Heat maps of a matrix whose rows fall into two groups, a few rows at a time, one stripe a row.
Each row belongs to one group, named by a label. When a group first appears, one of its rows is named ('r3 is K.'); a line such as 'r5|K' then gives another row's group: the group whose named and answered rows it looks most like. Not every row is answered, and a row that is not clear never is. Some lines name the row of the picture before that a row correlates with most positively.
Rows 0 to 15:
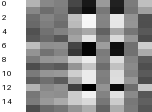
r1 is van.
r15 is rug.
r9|rug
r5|rug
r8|rug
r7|van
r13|rug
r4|rug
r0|van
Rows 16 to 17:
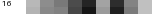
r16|van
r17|van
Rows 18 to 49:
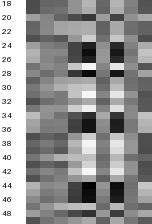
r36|van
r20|van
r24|van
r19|rug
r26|van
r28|van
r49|rug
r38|rug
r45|van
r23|rug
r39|rug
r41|rug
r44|van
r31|rug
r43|rug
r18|rug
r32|rug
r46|van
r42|rug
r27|rug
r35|van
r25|van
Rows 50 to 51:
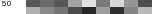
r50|rug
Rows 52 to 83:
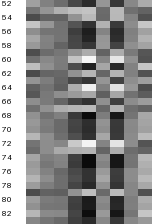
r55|van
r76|van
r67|rug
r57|van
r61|van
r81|van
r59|rug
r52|van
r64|rug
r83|van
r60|rug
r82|van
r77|van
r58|van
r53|rug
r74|van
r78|van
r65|rug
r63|van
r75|van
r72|rug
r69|van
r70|van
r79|rug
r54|rug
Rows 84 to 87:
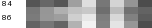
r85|rug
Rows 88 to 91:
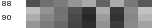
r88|rug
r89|van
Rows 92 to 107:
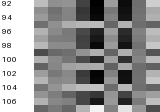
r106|van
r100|van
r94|van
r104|rug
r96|van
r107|rug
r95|rug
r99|rug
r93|van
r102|van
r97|van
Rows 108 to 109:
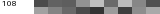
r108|rug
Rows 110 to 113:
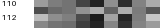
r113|van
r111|rug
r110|van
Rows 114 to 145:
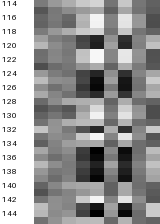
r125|van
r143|van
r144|van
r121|rug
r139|van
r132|van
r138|van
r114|rug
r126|van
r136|van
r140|rug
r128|rug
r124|van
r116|rug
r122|rug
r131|rug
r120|van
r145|rug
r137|van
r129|rug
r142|rug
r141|rug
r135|van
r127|van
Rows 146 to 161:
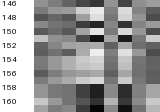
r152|rug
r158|van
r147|rug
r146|van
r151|van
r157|rug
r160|van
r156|rug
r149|van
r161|van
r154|rug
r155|rug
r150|rug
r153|rug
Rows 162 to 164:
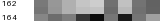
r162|rug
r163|rug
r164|van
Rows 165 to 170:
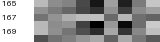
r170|rug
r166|van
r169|van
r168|van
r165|van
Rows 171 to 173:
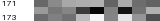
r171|rug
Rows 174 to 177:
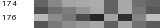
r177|rug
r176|van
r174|rug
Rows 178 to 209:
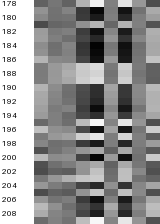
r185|van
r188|rug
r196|van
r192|van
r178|rug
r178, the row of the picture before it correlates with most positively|175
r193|van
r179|van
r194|van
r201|rug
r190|van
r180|van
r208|van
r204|van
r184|van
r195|rug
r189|rug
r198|van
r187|rug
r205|rug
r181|rug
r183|van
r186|van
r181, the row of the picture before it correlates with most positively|175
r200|van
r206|van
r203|rug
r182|van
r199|rug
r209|rug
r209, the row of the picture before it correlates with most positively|175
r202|rug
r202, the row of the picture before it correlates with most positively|175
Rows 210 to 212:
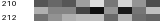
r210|rug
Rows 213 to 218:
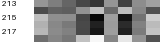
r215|van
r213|van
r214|rug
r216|van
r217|van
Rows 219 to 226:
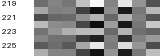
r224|van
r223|rug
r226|van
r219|rug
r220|van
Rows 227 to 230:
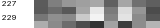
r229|rug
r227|rug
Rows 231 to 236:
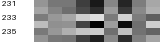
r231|van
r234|van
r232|van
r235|rug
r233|rug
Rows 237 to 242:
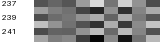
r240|van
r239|rug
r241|rug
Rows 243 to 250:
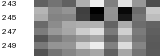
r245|van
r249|rug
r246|rug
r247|rug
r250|rug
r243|rug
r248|rug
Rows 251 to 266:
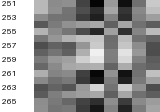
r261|van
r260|rug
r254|rug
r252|van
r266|van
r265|van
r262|van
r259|rug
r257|rug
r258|rug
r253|van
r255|van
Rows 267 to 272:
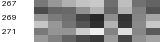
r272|van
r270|van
